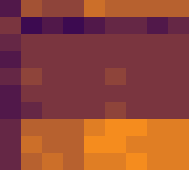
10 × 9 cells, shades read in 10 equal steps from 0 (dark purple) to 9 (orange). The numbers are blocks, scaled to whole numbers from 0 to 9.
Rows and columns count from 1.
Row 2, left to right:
3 0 1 0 1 2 2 1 2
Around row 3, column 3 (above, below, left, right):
1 3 3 3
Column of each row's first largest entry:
5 1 2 2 2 2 6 6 5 7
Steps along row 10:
up up down up same up down same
